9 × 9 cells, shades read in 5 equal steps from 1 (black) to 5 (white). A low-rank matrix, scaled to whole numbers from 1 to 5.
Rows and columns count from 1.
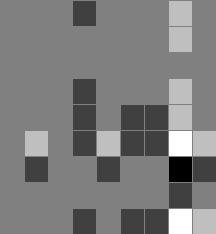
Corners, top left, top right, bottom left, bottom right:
3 3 3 4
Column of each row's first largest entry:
8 8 1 8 8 8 1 1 8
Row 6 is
3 4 3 2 4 2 2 5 4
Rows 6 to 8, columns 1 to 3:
3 4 3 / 3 2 3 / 3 3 3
